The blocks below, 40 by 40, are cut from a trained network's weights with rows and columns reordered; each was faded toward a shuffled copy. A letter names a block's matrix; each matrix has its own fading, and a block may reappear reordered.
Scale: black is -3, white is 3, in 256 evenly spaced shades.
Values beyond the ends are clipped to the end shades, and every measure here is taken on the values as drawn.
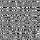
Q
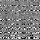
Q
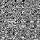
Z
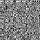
Z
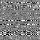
Q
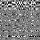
Q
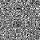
Z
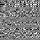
Q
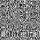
Z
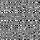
Q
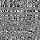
Q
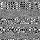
Q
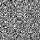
Z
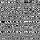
Q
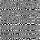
Q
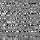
Q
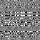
Q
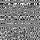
Q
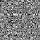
Z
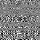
Q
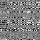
Q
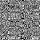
Z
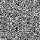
Z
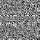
Z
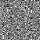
Z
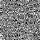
Z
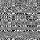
Q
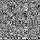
Z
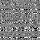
Q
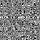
Z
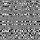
Q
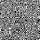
Z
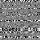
Q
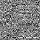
Z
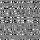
Q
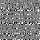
Q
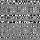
Q
